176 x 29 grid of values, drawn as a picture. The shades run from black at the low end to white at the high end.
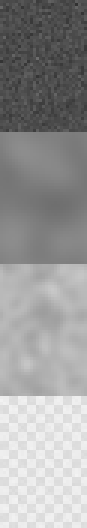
The table splits into 4 rows of 1 panel. Panel 1,1: low, fine-grained, faint in contrast. Panel 2,1: middling, smooth, faint in contrast. Panel 3,1: high, blotchy, faint in contrast. Panel 4,1: very high, checkered, faint in contrast.
